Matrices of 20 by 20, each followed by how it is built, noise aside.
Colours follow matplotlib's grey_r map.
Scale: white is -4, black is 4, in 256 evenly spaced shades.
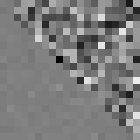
upper triangular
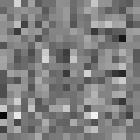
low rank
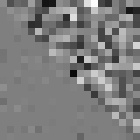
upper triangular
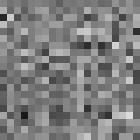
low rank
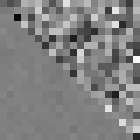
upper triangular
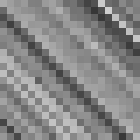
Toeplitz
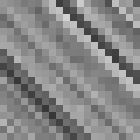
Toeplitz
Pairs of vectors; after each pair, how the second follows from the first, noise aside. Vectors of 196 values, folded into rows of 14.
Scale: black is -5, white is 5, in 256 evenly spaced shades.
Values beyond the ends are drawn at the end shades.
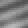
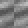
wrapped around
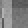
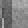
negated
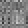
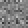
sign-scrambled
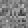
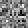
scaled up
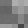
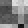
scaled up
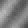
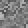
sign-scrambled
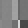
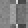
wrapped around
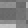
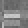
wrapped around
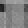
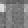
negated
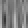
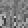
sign-scrambled
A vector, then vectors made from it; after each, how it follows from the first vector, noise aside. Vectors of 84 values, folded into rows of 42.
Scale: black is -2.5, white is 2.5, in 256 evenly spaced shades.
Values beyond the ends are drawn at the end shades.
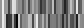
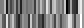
reversed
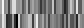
copied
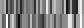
reversed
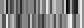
reversed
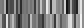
reversed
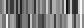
reversed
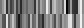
reversed
